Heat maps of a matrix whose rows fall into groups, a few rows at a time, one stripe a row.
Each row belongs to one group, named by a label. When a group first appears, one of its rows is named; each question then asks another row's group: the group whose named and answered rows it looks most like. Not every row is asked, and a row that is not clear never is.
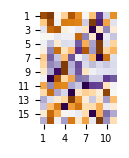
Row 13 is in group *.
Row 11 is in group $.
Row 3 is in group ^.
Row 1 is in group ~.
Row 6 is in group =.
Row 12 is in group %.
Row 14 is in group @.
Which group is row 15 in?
^
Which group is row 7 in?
$
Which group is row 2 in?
~
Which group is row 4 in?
~
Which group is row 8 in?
$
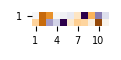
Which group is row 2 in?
%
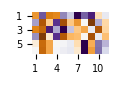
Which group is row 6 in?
^
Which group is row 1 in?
$
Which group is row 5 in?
^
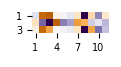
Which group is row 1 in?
^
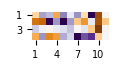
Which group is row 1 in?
$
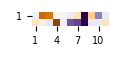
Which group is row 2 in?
$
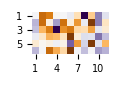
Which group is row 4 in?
*
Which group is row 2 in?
@
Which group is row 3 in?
@
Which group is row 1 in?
^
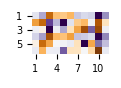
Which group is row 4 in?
*
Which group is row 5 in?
^
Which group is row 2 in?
%
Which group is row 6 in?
%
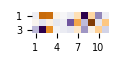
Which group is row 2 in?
=
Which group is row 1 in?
^
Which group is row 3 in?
=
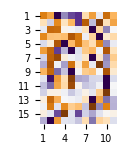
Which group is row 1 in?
%
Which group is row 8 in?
@
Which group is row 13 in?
^
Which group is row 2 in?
=
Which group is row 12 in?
%
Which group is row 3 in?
^
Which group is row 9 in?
%
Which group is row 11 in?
*
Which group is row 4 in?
~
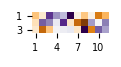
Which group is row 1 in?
%
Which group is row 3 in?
^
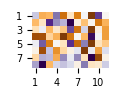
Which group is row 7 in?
$
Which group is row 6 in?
~
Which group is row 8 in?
=
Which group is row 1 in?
@
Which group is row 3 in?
=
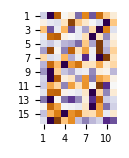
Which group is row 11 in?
@
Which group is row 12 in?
^
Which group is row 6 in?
@
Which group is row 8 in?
@
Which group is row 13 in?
=
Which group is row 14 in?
^
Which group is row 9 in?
=
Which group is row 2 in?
*
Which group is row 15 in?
@
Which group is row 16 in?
*
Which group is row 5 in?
=
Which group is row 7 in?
$
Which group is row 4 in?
^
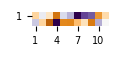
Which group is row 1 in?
$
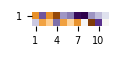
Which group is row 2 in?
@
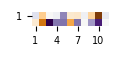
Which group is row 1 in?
%
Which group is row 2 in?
~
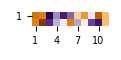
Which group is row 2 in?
~
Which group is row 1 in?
%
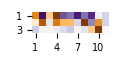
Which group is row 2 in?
~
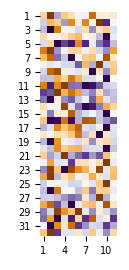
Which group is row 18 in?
~
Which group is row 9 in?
^
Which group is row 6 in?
~
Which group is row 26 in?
=
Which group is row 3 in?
=
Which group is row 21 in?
$
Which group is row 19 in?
=
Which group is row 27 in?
=
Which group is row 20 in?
*
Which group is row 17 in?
*
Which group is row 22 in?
%
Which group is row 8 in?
=
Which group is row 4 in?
*
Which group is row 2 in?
@
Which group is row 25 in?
%
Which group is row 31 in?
*
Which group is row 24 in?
~
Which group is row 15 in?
*
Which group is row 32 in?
~
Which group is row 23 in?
@
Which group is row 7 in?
%
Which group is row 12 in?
*
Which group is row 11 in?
$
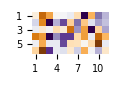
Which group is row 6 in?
~
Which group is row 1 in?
^
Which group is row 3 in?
~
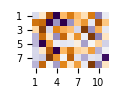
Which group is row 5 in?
=
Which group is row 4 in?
@
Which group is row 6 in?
@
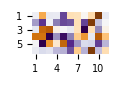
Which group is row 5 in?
*
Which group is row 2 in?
=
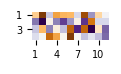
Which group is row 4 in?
*
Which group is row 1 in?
~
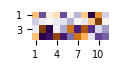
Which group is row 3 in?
~
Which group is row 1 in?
$
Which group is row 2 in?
%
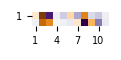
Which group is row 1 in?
~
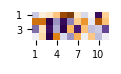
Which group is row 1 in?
*
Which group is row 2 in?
%
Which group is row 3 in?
~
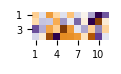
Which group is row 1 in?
*
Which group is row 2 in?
$
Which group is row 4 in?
@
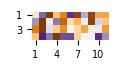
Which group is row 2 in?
@
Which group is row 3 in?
~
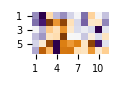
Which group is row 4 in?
*
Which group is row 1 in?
=
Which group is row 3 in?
*
